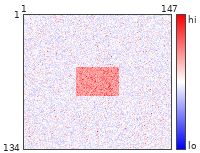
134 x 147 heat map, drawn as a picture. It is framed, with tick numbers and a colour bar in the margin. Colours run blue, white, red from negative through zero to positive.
Ninth with the highest average: centre. Odd patch: higher, in the centre. Histogram: skewed, a long tail of high values.
